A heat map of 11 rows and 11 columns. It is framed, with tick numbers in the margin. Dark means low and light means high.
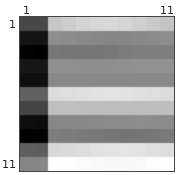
The right part is higher, past a seam about 20% of the way across. Streaks run across, left to right. The ninth with the lowest average is the top left.
